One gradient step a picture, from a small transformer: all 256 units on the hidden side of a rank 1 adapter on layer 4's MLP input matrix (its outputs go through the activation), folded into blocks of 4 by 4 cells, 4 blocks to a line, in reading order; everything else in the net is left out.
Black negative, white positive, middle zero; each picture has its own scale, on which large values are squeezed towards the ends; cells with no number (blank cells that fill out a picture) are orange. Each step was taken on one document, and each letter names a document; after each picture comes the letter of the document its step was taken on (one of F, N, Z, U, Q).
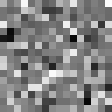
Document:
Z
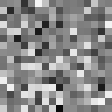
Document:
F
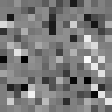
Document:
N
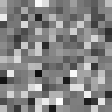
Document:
F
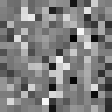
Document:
N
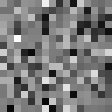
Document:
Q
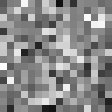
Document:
Q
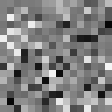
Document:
Z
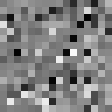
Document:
N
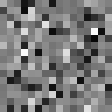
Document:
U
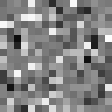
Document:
U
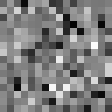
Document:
Q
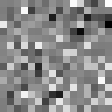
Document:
Z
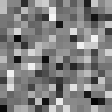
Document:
F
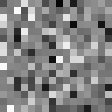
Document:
Q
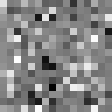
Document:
F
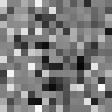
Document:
F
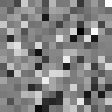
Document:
Z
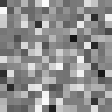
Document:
F
